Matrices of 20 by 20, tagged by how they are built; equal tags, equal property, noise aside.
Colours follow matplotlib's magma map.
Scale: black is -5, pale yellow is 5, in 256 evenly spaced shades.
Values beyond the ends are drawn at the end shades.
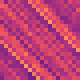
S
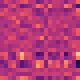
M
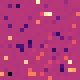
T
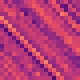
S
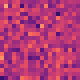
M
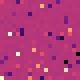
T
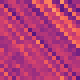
S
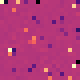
T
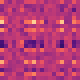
M
